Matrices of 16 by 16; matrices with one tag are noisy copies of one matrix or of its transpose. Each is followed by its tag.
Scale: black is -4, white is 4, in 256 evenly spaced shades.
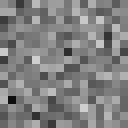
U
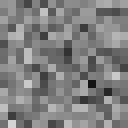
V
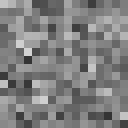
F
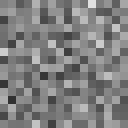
U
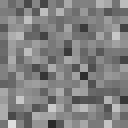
V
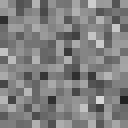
U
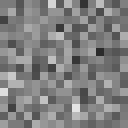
U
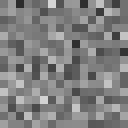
U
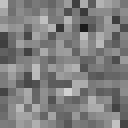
F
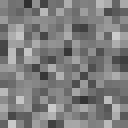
V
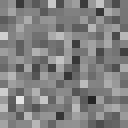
U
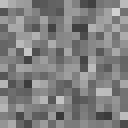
F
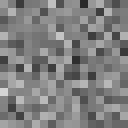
U
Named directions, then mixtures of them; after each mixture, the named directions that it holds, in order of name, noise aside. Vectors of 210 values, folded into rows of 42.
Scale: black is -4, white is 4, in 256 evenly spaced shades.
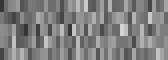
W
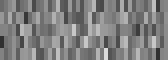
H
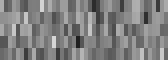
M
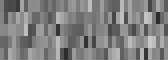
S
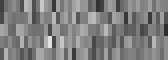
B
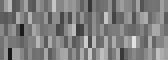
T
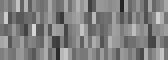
H, S, W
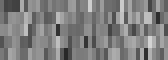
S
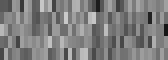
B, M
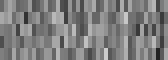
H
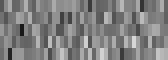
T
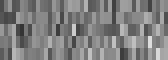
S, T, W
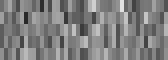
B, H, M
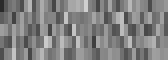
B, S, W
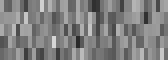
M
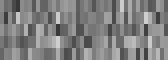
S, T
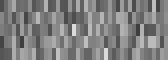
H, W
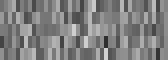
H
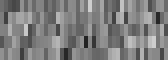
S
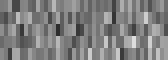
S, T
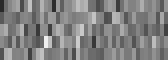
B, T, W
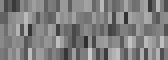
H, S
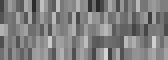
B, H, T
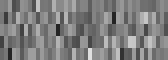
S, T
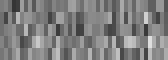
S, T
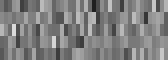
M, W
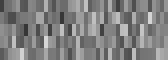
W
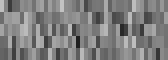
M, W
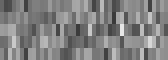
M, S, W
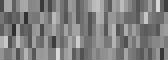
M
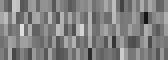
M, S, T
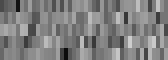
B, S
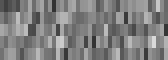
B, S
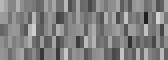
B, M, S
